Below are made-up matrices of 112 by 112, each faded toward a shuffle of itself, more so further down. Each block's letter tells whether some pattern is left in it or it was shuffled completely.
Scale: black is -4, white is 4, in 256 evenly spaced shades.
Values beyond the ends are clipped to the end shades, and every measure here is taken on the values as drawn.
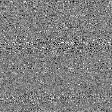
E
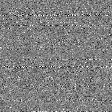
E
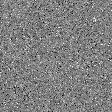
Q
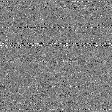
E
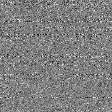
E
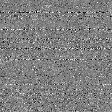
E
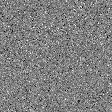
Q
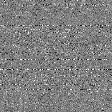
E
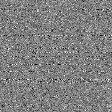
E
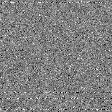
E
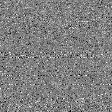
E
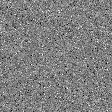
Q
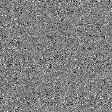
E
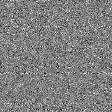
E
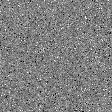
Q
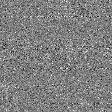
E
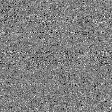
E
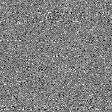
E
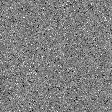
Q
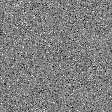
Q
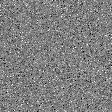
Q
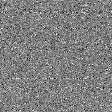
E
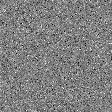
Q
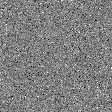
Q
